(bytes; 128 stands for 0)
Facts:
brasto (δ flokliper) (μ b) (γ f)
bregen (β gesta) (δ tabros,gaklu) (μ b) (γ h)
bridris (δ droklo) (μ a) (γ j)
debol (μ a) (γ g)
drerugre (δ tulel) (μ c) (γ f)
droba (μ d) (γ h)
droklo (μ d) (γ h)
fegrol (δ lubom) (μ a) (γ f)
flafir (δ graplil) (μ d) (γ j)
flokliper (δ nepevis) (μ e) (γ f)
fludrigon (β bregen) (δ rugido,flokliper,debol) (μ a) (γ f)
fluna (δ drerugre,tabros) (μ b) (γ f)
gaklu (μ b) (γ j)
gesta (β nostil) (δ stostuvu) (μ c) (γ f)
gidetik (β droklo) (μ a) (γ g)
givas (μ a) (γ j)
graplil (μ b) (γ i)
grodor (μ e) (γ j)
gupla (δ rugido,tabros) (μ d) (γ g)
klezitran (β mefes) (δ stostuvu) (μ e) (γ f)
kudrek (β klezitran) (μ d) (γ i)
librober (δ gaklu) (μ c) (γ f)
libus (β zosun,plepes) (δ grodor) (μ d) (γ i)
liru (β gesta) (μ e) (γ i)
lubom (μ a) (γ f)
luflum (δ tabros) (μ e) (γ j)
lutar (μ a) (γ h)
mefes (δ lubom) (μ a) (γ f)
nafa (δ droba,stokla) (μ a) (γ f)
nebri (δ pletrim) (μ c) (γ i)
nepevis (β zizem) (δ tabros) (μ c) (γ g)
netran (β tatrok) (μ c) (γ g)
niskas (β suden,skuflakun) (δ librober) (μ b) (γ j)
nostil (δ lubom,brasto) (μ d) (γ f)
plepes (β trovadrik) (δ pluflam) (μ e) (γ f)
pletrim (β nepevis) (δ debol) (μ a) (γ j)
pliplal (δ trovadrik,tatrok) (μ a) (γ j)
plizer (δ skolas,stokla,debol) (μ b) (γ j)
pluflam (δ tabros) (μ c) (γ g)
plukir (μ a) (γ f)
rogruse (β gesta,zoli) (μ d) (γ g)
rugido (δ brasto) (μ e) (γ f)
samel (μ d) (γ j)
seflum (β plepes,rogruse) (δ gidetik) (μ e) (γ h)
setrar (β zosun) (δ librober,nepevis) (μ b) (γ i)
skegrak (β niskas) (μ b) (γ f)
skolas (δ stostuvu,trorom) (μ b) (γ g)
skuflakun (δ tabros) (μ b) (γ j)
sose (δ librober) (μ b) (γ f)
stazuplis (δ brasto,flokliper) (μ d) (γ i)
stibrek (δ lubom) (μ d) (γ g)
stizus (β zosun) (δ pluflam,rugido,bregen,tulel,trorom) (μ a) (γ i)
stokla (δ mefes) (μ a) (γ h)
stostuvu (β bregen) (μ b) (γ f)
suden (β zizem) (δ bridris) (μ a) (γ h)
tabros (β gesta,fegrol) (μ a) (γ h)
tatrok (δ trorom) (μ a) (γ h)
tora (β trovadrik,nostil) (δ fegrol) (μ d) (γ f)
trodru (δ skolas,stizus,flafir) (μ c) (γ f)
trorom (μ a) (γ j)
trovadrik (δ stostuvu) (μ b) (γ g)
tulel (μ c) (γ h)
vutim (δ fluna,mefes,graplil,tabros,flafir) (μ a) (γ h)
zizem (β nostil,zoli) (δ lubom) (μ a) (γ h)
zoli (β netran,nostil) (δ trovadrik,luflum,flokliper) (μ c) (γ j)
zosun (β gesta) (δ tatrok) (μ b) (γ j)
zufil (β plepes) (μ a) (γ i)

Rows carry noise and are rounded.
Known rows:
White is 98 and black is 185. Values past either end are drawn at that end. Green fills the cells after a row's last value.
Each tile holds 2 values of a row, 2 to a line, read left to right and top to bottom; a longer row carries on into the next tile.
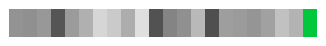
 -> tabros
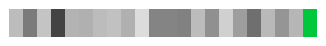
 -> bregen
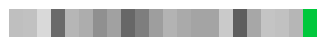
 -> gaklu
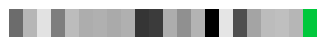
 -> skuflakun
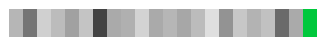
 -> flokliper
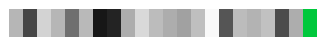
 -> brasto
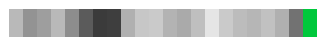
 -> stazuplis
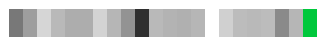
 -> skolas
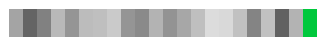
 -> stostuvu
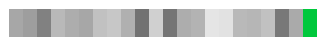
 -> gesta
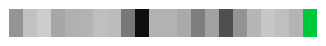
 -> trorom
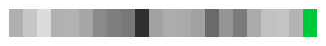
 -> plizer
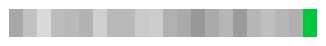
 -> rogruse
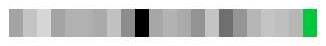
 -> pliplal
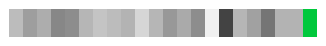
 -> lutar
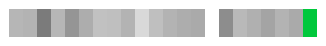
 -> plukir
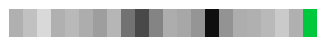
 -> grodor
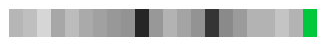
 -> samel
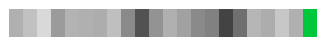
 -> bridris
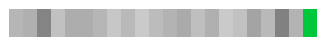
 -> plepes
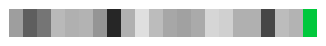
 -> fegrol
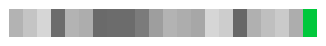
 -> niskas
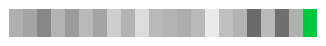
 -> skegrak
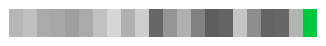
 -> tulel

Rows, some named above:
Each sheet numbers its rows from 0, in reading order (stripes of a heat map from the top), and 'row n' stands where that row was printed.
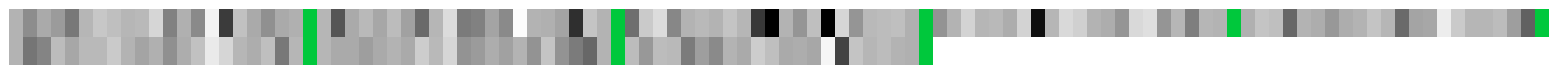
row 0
tatrok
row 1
zizem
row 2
luflum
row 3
stibrek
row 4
librober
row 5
klezitran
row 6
seflum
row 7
fludrigon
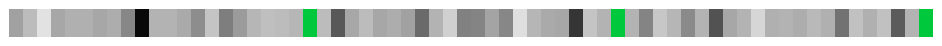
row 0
pliplal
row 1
zizem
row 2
rugido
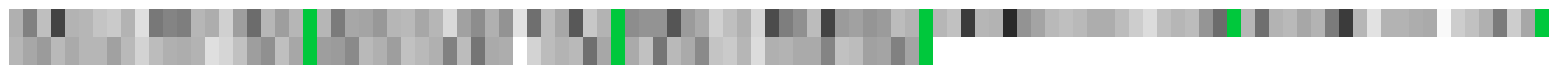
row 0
bregen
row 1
stokla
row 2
tabros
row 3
nebri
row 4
nostil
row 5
tora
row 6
gesta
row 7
drerugre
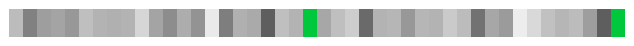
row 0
stokla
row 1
librober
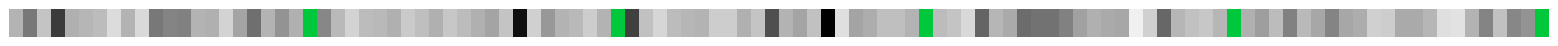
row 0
bregen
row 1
gupla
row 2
pluflam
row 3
niskas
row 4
sose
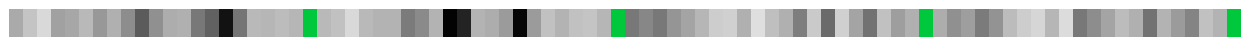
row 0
pletrim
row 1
zoli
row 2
fluna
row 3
vutim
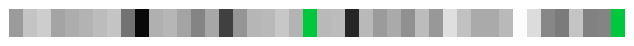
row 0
trorom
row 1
graplil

